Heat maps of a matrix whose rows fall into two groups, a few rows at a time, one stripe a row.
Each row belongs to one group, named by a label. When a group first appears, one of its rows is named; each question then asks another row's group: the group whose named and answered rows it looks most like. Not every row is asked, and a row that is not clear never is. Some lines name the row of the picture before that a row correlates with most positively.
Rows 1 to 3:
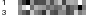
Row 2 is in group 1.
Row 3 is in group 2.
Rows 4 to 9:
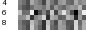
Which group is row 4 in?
2
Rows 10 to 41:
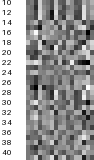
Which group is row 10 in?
2
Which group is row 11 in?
2
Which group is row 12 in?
2
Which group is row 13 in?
2
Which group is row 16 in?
1
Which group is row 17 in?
1
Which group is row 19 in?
2
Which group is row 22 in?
1
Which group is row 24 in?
1
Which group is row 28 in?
2
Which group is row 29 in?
2
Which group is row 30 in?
1
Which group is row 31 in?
2
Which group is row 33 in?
1
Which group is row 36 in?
2
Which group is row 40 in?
2
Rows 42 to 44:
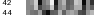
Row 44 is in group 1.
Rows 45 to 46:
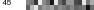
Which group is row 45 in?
2
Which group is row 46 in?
1
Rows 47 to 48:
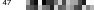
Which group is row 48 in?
2
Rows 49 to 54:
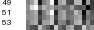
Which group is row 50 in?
1
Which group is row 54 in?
2
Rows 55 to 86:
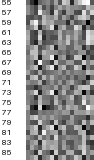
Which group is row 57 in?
2
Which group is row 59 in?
1
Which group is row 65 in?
1
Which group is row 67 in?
2
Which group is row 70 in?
1
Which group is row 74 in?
2
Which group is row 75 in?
2
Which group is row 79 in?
2
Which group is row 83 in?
1
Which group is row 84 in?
1
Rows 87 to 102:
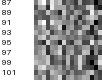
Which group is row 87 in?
1
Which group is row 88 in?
1
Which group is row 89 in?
2
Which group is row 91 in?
1
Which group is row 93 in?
1
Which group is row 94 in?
1
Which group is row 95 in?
2
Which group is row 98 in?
1
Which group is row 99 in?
1
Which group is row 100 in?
1
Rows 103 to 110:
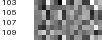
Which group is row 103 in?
2
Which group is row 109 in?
1
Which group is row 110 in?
2
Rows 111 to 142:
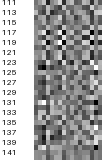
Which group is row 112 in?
2
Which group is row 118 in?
2
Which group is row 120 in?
2
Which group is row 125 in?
1
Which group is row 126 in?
2
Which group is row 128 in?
2
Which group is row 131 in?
1
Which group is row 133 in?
1
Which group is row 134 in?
2
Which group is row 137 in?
2
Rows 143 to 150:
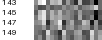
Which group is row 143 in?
1
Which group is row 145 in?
1
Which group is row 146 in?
1
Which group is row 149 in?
2
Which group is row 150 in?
2
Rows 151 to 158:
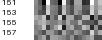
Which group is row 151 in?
2
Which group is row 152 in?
2
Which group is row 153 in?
2
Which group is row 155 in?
1
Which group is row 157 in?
2
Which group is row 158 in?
1
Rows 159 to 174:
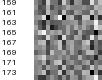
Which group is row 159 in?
2
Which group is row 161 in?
2
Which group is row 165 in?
1
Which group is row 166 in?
2
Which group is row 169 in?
1
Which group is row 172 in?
2
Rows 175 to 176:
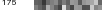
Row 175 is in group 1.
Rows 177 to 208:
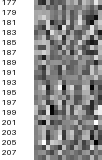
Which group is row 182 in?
2
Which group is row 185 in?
1
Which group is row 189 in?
1
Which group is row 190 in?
2
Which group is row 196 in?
1
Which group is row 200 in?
1
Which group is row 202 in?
1
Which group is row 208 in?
2
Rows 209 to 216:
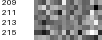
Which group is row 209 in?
2
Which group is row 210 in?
1
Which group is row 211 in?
2
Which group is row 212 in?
1
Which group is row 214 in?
2
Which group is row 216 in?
1
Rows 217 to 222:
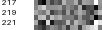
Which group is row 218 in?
1
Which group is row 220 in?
1
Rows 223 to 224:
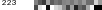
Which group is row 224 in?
1
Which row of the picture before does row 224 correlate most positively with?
220
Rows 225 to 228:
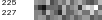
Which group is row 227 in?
2
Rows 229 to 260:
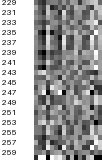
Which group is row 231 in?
2
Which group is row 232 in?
2
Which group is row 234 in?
2
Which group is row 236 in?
2
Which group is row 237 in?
2
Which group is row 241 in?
2
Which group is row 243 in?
1
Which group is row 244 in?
2
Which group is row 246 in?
1
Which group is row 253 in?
1
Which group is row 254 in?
2
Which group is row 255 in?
2
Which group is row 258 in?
2
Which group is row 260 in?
1
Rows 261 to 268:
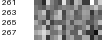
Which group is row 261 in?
2
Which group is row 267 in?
1
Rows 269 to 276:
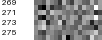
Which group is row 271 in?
1
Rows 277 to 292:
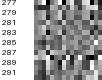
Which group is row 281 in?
2
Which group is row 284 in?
2
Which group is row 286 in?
2
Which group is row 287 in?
1
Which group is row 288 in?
1
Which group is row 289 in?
2
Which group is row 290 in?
2
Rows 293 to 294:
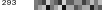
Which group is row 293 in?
2
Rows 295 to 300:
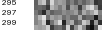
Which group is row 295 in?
1
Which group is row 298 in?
1
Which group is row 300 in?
1
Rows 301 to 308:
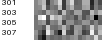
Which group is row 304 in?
1
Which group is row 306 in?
2
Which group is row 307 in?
2
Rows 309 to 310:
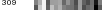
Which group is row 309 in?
1
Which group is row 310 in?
1
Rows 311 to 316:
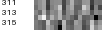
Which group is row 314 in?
1
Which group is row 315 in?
2
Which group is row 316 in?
2
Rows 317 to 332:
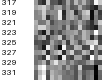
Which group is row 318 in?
1
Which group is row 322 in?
1
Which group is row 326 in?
2
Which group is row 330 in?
1
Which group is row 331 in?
1
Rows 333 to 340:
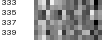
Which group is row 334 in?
1
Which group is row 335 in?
2
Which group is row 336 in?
2
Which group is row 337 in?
1
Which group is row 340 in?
1
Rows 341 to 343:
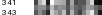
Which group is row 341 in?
1
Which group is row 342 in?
1
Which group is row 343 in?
1
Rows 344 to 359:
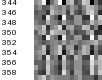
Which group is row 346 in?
1
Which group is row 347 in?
2
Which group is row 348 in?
2
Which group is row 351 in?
2
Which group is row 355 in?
2
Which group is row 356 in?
2
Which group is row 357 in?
2
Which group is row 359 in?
1
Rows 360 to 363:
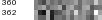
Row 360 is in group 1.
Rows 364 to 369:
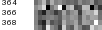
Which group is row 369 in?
2
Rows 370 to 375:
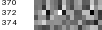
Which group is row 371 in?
2
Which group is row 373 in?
1
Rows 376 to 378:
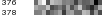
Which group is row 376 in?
1
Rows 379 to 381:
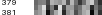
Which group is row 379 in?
1
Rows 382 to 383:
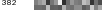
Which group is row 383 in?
2
